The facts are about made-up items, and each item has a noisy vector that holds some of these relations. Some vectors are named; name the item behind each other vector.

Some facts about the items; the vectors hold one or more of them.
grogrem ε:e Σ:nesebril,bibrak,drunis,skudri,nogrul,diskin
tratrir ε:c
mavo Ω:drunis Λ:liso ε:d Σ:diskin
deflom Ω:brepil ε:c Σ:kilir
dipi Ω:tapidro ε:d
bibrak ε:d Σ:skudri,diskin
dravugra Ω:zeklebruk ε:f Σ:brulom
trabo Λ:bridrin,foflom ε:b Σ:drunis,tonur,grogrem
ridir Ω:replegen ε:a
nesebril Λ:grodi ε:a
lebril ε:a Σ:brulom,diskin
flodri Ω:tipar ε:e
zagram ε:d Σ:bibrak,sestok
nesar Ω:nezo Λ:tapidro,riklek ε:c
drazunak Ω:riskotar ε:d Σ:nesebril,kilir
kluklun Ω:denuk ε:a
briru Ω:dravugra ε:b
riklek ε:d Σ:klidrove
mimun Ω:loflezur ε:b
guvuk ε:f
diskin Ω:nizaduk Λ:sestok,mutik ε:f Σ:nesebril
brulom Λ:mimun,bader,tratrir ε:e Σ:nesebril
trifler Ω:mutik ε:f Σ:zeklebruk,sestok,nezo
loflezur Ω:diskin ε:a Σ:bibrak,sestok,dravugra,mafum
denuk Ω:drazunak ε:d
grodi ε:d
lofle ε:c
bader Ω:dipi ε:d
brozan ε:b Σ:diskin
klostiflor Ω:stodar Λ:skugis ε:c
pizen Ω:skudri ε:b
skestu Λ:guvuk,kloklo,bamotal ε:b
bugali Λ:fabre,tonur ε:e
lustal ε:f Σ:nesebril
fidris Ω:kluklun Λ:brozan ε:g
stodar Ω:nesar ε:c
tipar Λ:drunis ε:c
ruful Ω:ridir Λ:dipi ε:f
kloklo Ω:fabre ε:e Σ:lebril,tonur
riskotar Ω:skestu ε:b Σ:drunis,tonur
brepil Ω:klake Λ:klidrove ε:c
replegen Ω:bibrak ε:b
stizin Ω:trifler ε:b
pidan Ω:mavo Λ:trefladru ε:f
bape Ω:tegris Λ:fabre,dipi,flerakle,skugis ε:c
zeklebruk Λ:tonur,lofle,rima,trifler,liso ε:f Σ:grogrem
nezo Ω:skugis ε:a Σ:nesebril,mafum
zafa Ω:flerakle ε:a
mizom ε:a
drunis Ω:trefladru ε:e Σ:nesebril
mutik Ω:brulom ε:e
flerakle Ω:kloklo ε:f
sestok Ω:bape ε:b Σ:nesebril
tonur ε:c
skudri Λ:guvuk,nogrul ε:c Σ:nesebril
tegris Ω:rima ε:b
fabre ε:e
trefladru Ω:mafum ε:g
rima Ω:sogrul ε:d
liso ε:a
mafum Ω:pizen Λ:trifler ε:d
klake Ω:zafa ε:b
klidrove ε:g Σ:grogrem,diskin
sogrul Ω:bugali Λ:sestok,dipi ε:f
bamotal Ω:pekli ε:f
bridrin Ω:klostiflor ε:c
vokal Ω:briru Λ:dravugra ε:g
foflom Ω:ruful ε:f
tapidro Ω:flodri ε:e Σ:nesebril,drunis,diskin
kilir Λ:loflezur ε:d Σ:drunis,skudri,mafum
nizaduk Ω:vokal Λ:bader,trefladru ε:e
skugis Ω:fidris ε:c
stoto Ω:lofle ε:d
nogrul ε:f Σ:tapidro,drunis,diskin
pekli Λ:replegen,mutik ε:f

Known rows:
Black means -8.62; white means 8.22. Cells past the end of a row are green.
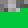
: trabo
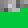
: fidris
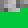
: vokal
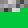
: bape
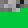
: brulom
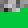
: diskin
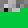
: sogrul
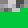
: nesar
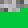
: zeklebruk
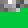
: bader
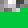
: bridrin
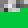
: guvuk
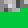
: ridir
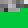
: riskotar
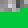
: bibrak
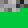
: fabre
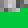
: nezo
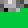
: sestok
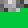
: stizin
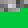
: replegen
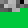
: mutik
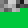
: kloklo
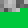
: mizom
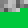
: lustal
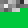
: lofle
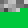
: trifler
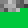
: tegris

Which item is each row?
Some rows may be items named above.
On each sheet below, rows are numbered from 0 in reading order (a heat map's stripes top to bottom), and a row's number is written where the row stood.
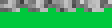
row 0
mafum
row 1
kilir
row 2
kluklun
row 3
dravugra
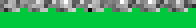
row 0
diskin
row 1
tratrir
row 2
deflom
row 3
sogrul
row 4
bader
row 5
bader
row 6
mimun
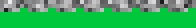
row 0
dipi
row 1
pekli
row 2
liso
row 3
liso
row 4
replegen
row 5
mavo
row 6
nizaduk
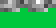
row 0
mafum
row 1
bader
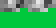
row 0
nizaduk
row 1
stodar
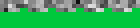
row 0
skestu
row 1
nesebril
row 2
bugali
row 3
skudri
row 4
tipar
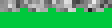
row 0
bibrak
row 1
zeklebruk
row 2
klostiflor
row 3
dipi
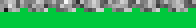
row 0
ruful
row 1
trefladru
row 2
stoto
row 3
brepil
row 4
tonur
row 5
loflezur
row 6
briru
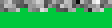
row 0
pizen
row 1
skugis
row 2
mutik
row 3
pidan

